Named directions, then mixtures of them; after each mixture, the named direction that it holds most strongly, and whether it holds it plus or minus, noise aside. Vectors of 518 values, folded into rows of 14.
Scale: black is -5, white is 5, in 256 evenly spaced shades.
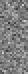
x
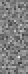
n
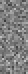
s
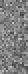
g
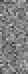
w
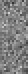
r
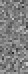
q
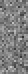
g, plus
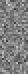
s, minus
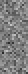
x, minus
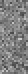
g, plus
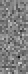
n, minus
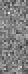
r, plus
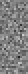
n, minus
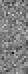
r, plus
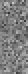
r, minus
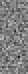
n, minus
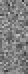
r, plus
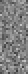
w, plus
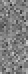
r, minus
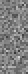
n, plus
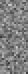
s, minus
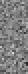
q, minus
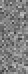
g, minus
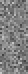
w, minus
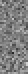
q, plus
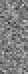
x, plus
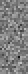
n, minus
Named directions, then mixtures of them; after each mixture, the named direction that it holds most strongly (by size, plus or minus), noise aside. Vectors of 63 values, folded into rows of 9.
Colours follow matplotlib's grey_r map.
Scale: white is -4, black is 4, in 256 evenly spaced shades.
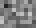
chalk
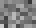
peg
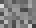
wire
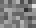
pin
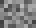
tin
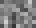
peg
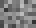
tin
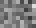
pin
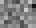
pin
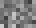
peg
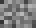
tin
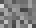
wire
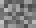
tin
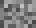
tin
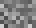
peg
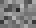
tin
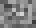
chalk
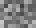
tin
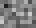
chalk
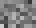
peg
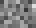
pin
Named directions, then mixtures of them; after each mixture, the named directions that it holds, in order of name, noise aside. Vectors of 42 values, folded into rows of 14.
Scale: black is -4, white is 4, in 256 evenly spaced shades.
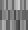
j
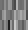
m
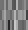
m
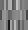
j, m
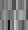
m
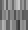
j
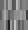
j, m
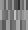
j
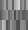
j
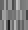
j, m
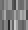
m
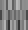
j, m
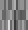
m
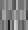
m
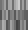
j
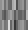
m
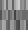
j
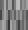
j, m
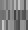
j, m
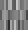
j, m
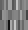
j, m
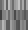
j
